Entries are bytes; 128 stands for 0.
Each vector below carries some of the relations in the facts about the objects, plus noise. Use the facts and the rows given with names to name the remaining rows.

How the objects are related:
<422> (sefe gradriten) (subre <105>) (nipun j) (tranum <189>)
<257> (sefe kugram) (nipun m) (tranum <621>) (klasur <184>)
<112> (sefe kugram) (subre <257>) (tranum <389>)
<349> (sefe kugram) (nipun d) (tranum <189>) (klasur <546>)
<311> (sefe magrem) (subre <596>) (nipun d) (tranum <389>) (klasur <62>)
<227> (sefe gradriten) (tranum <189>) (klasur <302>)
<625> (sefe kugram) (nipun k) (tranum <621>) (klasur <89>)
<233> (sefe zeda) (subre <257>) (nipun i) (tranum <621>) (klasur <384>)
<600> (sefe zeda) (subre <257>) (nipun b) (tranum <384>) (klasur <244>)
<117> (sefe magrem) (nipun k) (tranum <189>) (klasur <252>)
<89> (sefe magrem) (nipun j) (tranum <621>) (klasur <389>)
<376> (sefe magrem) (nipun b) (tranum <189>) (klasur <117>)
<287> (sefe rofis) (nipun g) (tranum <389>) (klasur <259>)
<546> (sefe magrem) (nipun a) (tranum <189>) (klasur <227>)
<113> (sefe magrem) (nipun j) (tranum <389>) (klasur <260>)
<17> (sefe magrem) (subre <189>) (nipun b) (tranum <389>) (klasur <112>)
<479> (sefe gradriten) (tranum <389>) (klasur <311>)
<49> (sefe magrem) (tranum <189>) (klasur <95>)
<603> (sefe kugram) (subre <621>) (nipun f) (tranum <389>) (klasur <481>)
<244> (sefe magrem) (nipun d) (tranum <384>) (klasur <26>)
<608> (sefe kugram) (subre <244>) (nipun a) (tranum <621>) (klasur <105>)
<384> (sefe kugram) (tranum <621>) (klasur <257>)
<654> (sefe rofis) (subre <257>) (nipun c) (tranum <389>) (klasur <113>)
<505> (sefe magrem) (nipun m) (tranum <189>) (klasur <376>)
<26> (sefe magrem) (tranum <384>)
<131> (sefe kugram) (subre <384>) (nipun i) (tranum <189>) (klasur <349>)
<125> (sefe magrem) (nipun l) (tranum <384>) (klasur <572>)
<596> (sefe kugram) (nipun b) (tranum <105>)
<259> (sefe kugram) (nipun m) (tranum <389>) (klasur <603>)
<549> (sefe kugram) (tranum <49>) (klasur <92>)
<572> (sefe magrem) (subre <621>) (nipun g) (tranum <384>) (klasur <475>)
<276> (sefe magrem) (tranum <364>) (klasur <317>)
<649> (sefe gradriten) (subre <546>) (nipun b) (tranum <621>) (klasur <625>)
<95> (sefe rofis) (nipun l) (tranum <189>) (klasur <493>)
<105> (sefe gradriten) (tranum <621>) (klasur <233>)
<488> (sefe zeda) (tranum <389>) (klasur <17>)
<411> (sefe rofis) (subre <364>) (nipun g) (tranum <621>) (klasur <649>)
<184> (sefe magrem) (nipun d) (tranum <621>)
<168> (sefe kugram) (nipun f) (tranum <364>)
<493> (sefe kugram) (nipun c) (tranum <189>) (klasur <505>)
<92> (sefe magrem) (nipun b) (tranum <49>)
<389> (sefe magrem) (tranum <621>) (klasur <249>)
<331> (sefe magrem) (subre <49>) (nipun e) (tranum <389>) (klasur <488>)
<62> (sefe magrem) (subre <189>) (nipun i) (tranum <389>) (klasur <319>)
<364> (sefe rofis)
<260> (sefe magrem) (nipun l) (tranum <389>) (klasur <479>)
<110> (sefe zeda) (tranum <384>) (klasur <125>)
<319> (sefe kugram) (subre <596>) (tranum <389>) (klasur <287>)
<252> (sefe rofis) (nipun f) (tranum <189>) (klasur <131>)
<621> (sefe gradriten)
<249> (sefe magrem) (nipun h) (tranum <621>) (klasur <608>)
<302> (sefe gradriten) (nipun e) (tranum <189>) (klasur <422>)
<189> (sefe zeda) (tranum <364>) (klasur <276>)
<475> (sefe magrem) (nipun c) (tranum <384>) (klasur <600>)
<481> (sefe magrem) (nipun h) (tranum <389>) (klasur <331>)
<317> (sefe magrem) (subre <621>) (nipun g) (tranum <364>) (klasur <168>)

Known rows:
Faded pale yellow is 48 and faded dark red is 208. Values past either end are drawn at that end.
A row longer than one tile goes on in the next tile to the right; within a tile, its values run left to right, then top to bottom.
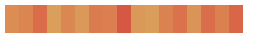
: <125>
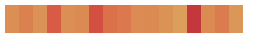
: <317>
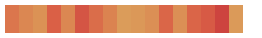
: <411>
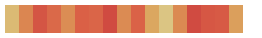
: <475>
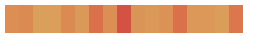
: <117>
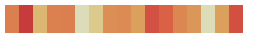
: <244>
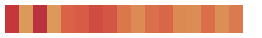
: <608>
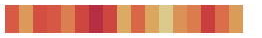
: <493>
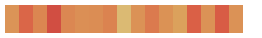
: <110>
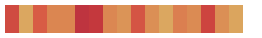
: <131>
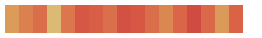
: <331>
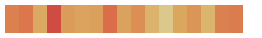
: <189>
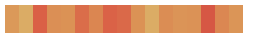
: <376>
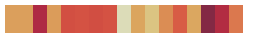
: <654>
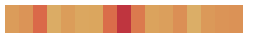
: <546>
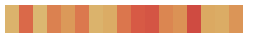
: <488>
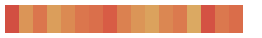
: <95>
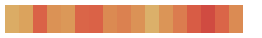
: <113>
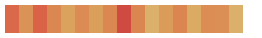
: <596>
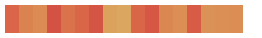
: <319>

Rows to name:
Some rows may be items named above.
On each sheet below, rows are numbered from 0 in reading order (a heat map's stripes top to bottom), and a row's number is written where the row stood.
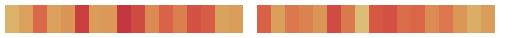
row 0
<17>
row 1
<603>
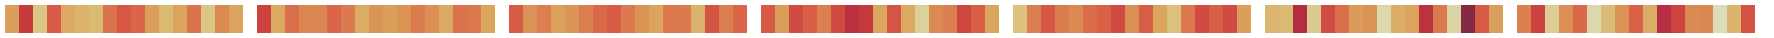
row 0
<621>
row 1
<168>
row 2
<95>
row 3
<493>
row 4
<475>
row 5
<600>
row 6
<184>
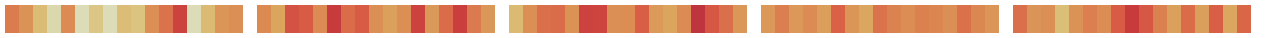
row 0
<257>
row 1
<649>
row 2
<62>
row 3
<287>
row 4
<302>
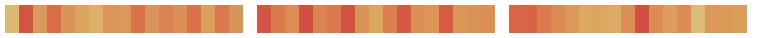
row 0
<26>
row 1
<319>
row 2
<384>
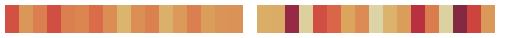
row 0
<549>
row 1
<600>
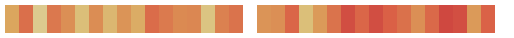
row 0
<505>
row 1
<331>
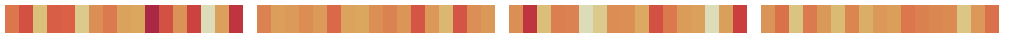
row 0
<311>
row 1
<252>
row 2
<244>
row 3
<505>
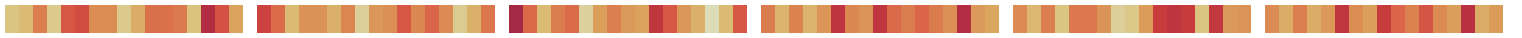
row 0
<233>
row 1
<259>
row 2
<349>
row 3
<422>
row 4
<112>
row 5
<422>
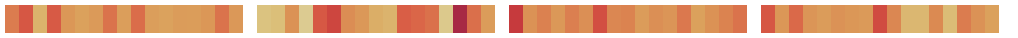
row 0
<364>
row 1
<233>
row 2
<625>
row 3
<596>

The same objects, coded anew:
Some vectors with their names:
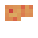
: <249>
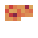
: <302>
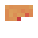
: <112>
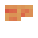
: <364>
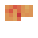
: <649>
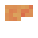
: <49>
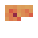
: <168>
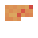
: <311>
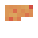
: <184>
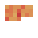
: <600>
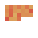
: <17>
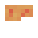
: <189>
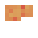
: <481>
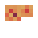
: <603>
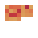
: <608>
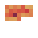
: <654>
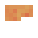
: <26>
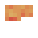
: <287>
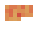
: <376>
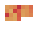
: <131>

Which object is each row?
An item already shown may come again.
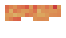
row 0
<257>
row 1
<259>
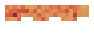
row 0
<654>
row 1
<422>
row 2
<649>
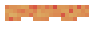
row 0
<625>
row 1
<259>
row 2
<384>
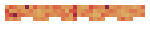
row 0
<331>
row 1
<505>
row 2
<233>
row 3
<95>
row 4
<625>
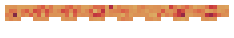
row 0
<252>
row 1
<596>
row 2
<596>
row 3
<608>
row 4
<621>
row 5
<311>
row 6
<475>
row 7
<546>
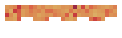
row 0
<131>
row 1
<319>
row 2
<62>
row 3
<411>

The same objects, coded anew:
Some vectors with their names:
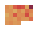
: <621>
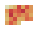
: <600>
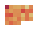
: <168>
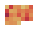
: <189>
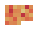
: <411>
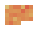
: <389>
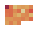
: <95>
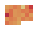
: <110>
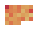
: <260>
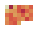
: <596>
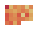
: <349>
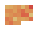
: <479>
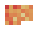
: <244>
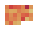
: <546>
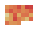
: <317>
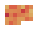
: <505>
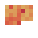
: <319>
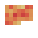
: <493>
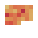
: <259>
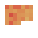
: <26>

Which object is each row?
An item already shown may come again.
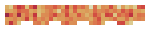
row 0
<257>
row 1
<302>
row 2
<287>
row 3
<649>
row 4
<654>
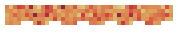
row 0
<621>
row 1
<257>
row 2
<625>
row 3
<131>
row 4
<257>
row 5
<608>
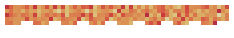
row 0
<364>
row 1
<331>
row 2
<302>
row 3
<302>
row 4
<62>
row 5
<422>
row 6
<233>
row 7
<311>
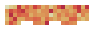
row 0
<600>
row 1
<311>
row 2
<603>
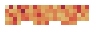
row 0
<17>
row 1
<252>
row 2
<603>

